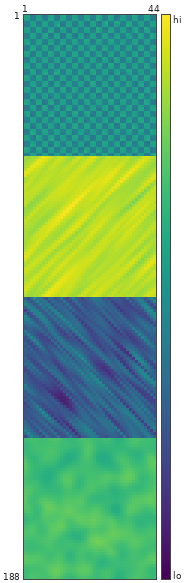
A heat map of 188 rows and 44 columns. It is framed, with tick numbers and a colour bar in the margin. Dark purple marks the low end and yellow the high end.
The table splits into 4 rows of 1 panel. Panel 1,1: middling, checkered. Panel 2,1: very high, slanting up to the right, faint in contrast. Panel 3,1: low, slanting down to the right. Panel 4,1: high, blotchy, faint in contrast.
